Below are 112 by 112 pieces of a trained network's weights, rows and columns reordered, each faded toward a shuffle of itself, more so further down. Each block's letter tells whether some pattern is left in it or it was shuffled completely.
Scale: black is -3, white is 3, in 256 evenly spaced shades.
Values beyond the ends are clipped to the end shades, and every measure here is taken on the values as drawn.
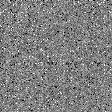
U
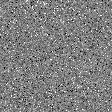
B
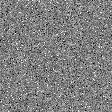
B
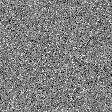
B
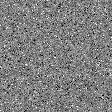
B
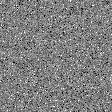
B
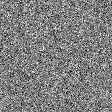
B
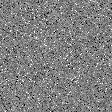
B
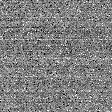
U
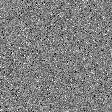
B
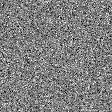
B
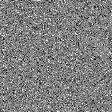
U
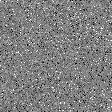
B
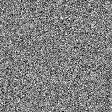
U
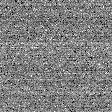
U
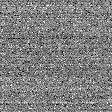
U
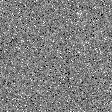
B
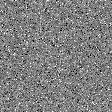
B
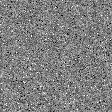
B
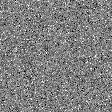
B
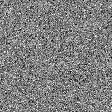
U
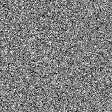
U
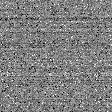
U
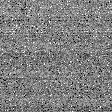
U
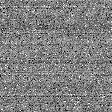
U
